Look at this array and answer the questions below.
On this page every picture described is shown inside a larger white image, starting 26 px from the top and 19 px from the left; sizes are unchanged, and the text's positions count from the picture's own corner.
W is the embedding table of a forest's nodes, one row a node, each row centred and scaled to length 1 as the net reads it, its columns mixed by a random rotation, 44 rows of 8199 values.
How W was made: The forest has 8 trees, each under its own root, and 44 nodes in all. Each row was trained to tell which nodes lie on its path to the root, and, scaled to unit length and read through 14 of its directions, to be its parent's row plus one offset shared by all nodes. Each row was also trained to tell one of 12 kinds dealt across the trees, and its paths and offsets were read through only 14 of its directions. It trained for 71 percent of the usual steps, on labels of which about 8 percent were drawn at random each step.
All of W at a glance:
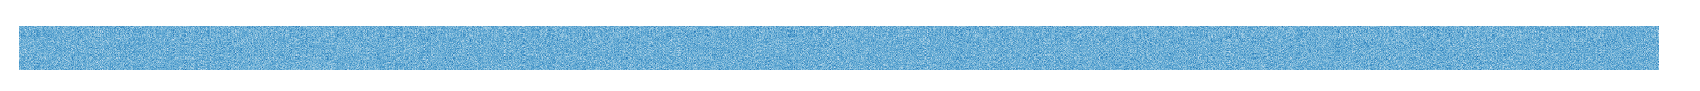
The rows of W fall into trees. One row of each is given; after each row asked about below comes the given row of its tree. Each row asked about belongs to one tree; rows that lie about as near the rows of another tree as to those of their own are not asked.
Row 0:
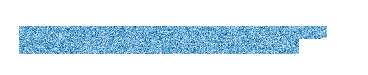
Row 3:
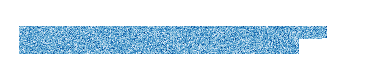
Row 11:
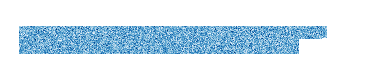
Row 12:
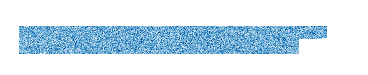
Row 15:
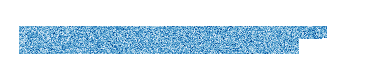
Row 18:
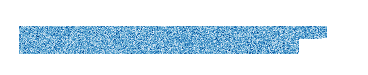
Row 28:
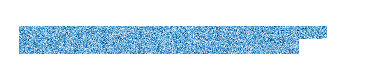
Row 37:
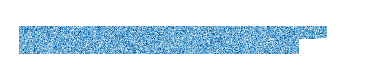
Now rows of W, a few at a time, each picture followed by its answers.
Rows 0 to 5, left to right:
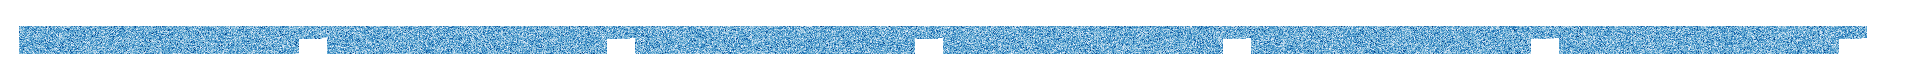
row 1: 3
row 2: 15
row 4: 37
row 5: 18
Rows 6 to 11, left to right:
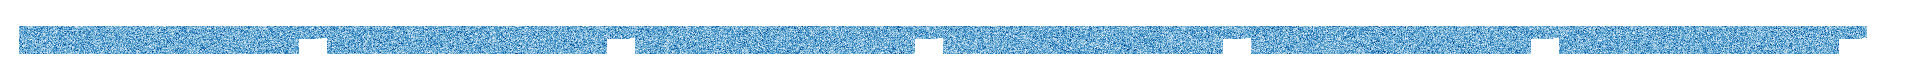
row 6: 18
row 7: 0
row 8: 37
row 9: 37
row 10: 37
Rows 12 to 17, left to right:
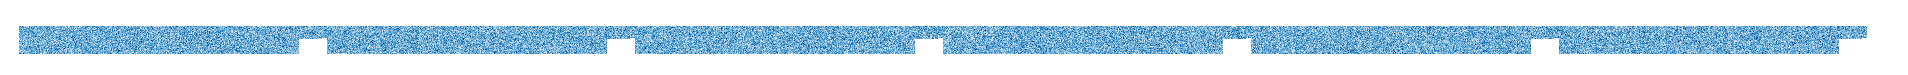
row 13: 28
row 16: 3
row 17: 28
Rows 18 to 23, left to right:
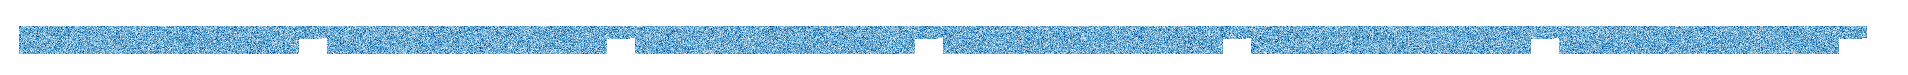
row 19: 0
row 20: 0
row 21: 28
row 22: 11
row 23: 15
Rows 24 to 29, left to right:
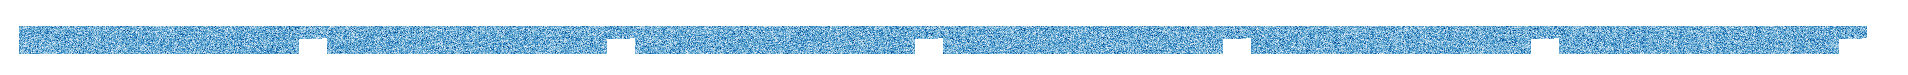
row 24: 12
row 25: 28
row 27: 11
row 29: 28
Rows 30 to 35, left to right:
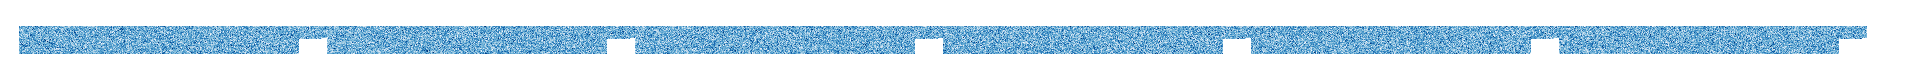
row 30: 11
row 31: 3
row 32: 3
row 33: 11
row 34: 18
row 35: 15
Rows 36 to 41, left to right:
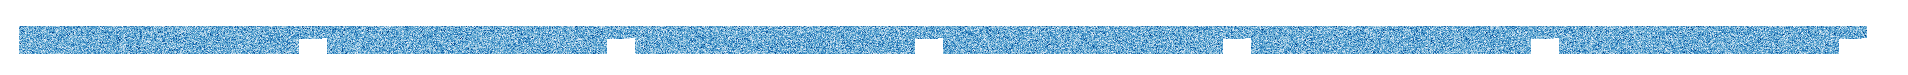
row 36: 28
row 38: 15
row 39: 11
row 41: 37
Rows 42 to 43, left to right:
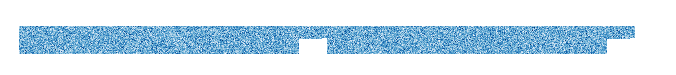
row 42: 3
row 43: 18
